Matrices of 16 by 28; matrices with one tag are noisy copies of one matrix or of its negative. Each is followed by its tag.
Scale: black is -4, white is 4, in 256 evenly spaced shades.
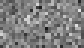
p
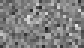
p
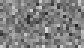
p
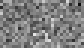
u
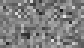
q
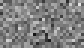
u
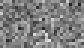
u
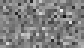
q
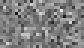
q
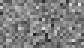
u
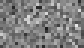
p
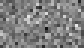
p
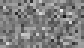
q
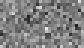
p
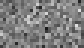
p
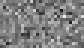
q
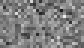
q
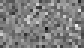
p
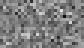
q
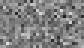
q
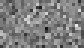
p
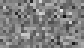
q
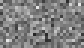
u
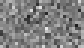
p
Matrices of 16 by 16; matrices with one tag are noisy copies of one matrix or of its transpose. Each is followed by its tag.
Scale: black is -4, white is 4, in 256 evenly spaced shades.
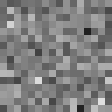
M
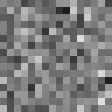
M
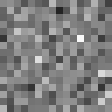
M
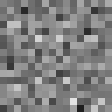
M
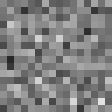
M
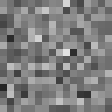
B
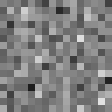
M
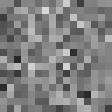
B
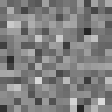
M
